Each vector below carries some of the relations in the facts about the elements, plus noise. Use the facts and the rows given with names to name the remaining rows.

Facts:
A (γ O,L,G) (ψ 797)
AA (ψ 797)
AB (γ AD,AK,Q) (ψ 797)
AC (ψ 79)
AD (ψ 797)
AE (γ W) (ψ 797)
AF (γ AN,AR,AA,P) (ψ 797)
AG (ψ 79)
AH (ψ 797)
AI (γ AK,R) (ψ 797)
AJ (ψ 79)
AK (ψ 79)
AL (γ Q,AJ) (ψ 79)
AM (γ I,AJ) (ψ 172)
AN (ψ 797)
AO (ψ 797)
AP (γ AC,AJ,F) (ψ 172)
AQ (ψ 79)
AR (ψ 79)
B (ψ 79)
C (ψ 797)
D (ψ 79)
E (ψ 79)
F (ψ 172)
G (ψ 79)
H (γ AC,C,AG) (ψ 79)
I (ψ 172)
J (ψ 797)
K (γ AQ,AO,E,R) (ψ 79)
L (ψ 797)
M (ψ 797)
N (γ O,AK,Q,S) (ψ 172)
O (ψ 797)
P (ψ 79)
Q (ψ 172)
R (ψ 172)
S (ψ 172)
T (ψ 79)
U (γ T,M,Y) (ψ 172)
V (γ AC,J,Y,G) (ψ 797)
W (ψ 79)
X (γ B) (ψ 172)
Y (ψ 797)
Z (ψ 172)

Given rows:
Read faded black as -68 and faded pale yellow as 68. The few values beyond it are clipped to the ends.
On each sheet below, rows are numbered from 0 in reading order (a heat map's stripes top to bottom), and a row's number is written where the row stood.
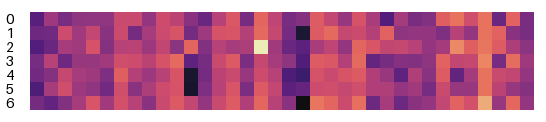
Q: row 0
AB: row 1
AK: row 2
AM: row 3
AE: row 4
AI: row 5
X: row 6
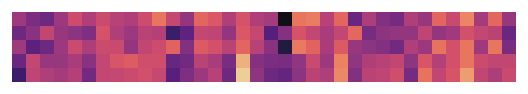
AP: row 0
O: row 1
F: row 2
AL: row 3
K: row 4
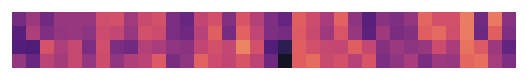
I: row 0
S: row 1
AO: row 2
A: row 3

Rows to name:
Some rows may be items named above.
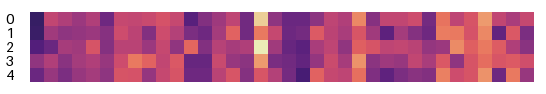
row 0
K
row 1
R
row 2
AK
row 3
H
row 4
Z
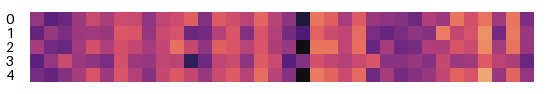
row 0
F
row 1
Z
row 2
U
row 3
AD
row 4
X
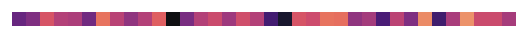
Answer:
AF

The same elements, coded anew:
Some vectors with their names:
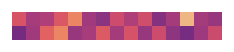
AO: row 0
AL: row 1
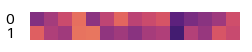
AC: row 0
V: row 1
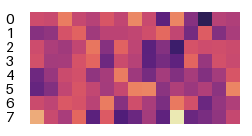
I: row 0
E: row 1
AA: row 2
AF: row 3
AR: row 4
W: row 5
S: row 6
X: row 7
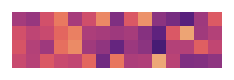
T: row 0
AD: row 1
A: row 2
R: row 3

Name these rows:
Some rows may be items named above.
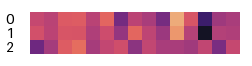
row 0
N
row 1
AP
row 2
AK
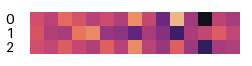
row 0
AM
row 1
A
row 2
F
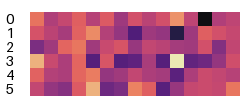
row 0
U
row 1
L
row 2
AK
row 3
X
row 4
AH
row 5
AE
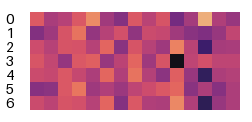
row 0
AO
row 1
D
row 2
Z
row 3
C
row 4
F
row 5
K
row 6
Z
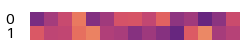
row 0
H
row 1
AD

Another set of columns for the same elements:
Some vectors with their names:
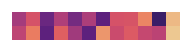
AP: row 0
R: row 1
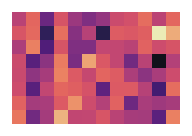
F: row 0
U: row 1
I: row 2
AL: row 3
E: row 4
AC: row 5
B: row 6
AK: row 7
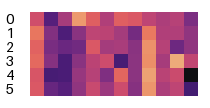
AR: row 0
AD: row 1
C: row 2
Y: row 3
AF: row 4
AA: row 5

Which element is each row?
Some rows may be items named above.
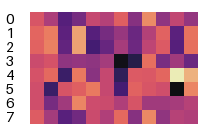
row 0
AO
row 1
N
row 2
N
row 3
A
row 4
U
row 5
H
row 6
D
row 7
AO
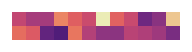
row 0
K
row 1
AE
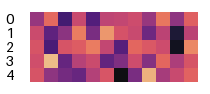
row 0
AM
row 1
AL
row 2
H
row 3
X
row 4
V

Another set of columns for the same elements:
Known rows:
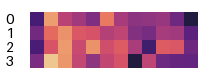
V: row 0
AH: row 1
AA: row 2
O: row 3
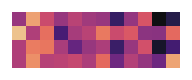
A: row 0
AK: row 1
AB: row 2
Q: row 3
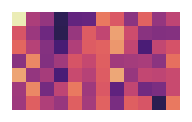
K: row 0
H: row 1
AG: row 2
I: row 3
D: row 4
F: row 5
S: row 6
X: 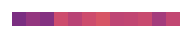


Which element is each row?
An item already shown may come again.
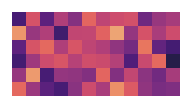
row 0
U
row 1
D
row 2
AE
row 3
AF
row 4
AP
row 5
H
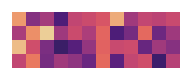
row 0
D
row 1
AO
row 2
AL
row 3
N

